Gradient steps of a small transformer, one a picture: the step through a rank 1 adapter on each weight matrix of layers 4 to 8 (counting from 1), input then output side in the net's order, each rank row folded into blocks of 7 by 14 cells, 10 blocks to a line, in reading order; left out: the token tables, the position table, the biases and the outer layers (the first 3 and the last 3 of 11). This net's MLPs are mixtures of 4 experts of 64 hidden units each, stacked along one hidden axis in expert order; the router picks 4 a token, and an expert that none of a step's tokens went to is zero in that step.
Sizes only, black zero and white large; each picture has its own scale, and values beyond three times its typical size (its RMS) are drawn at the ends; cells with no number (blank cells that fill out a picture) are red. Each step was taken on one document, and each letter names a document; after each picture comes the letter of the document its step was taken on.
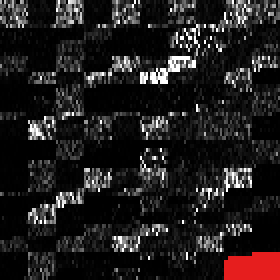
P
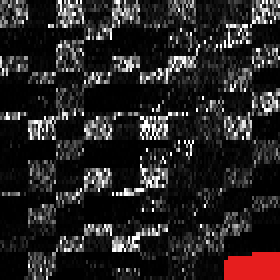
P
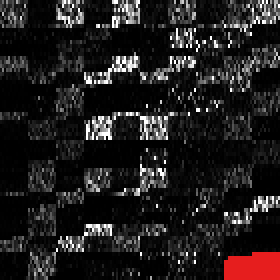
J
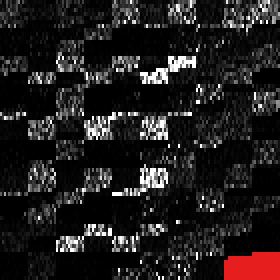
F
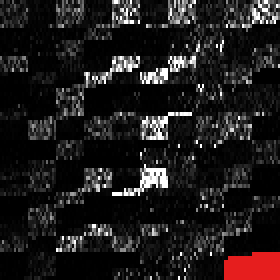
F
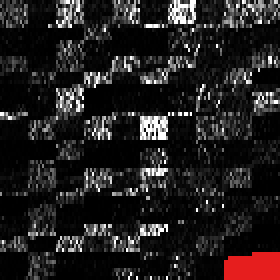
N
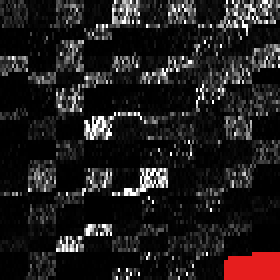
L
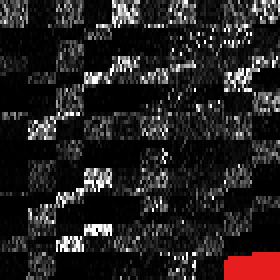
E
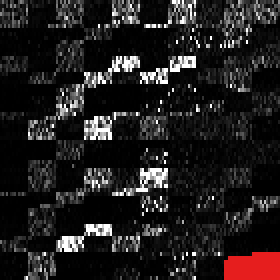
E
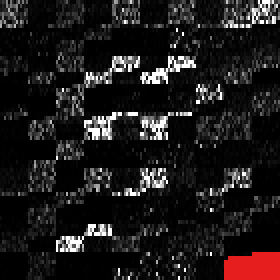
F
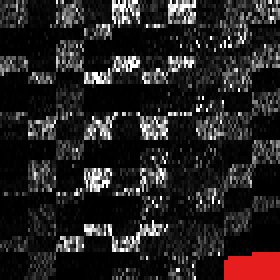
E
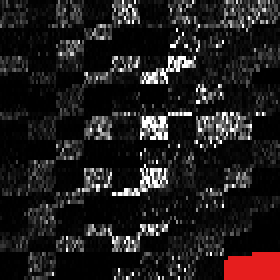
F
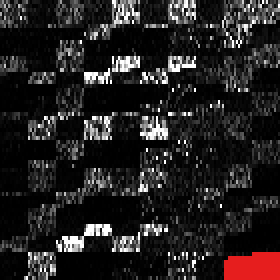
E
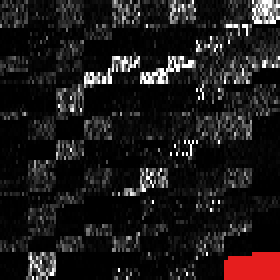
L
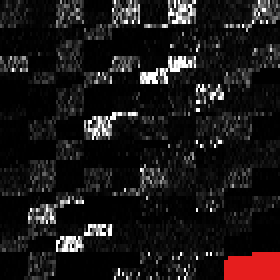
F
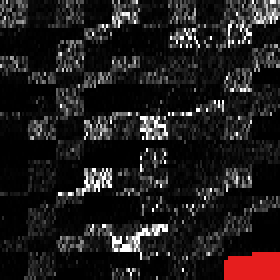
P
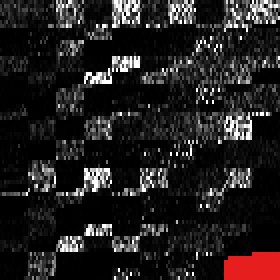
L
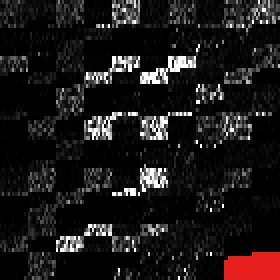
F
